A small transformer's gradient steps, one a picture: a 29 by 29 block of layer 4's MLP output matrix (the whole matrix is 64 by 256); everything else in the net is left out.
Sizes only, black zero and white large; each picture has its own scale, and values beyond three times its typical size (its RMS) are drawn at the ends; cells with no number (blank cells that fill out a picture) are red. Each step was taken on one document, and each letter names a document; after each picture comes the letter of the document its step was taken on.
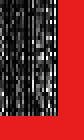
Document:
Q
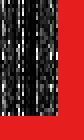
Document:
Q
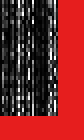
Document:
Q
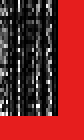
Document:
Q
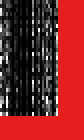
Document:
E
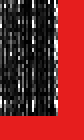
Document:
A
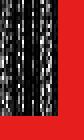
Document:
Q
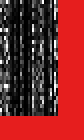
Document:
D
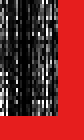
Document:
E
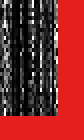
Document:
D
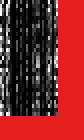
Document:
D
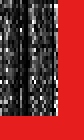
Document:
D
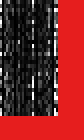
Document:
A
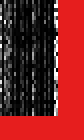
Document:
A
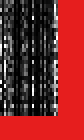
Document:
A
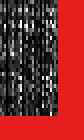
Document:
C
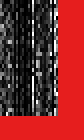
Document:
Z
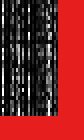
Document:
Q
